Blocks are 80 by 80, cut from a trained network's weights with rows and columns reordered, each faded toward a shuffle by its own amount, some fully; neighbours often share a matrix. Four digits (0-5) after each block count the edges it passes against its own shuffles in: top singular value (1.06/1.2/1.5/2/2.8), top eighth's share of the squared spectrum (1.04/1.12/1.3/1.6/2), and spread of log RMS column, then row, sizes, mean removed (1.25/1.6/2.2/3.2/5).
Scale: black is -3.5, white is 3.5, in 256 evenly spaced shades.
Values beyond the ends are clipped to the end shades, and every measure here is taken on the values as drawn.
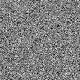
3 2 0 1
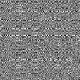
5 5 0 4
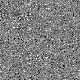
2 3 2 1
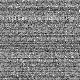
4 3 1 2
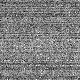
4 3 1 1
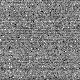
3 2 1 1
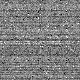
4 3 1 2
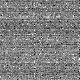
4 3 2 1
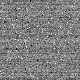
2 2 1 0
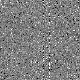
3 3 2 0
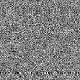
4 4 1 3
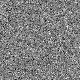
0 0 0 0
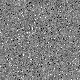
0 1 0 0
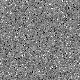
1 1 0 0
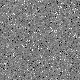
0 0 0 0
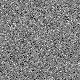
1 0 0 0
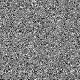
3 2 0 1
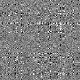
3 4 3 3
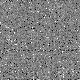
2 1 0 1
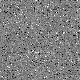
2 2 0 1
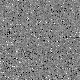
1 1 0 1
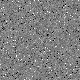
0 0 0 0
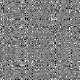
4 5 3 3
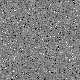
0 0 0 0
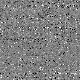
2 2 0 2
